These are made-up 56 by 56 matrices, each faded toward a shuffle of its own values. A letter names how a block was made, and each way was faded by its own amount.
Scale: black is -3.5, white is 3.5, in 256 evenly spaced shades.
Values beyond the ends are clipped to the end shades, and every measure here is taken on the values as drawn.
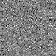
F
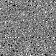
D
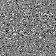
D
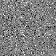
F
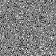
F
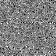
D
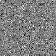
F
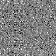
F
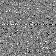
D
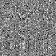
F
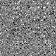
F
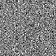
F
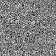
F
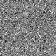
F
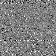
D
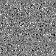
D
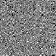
F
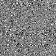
D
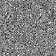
F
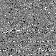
D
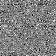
D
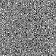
F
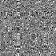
F
